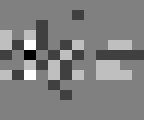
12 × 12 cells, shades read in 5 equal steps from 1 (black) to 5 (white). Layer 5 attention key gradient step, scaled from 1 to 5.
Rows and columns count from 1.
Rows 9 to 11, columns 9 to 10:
3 3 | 3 3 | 3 3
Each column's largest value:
4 3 5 3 4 4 4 3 4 4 4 3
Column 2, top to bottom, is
3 3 3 3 2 3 3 2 3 3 3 3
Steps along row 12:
same same same same same same same same same same same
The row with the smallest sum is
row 6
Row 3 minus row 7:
0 0 -1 0 -1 1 0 0 -1 -1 0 0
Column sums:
38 34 40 32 36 33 36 36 37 38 37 35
